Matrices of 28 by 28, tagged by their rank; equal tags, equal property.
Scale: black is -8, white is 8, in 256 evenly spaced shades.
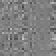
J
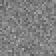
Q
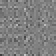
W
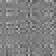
J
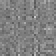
W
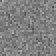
Q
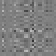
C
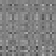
C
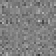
W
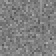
Q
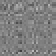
J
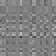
C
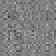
W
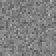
Q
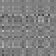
C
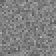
Q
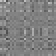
J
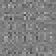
W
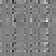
C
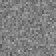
Q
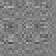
J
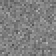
Q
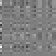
C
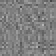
W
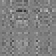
J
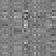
J
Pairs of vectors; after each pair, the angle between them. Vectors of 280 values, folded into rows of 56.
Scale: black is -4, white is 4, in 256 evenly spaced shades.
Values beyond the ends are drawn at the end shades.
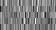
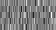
orthogonal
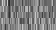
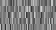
partly aligned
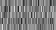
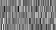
partly aligned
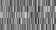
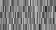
partly opposed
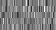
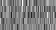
partly opposed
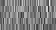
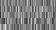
orthogonal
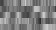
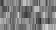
nearly parallel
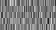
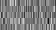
nearly parallel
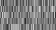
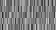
partly opposed
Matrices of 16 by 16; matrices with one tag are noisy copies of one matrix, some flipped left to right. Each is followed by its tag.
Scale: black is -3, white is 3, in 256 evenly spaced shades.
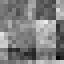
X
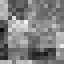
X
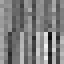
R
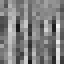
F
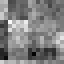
X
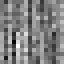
R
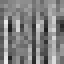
F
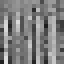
F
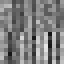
R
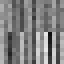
R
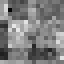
X
